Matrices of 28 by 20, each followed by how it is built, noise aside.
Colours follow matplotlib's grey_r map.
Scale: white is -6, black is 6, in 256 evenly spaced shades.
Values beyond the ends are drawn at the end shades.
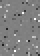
sparse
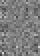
low rank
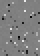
sparse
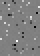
sparse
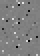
sparse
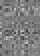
low rank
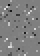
sparse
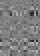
low rank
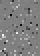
sparse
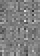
low rank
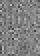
low rank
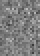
low rank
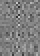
low rank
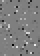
sparse
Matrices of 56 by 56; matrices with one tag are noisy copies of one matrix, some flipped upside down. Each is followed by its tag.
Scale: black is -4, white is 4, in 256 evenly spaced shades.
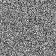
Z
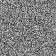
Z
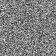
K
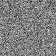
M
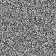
Z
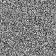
Z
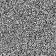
Z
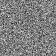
K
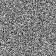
K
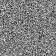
K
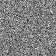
M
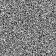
K
